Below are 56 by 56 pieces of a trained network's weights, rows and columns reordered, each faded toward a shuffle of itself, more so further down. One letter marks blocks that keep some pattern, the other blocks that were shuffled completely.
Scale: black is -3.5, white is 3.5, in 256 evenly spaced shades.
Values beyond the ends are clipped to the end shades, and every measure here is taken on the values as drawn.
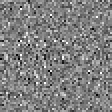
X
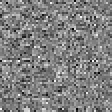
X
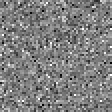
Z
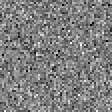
Z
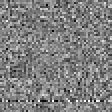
X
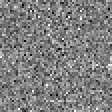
Z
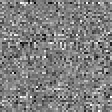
X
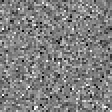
Z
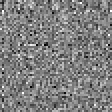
X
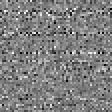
X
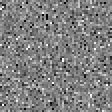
Z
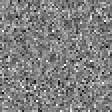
Z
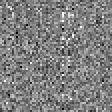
X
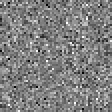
X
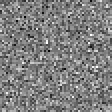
Z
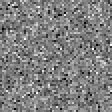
Z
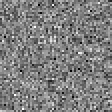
X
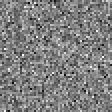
Z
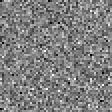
Z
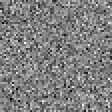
Z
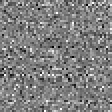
X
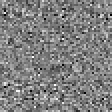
X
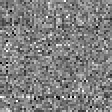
X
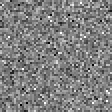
Z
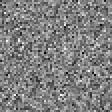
Z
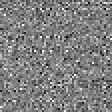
X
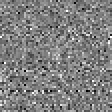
X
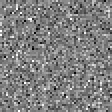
Z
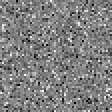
Z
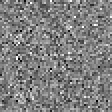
X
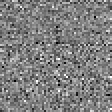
X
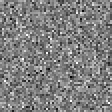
Z
